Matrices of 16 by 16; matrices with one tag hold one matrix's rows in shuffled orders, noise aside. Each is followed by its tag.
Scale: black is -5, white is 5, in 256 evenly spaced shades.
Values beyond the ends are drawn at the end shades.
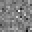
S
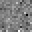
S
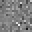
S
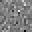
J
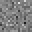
J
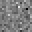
S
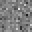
S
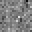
S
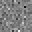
J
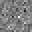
J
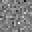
J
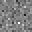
J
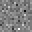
J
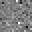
S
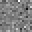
S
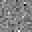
J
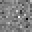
S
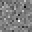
J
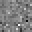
S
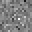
J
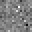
S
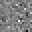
S
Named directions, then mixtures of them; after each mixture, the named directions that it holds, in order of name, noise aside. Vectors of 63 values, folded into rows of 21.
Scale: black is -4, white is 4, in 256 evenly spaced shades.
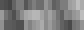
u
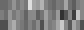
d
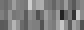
d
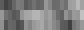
u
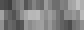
u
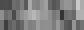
d, u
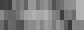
d, u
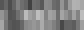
d, u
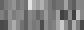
d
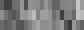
d, u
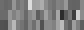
d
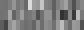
d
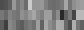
d, u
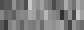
d, u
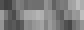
u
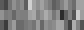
d, u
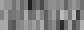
d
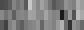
d, u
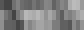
u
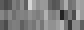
d, u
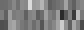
d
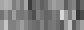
d, u
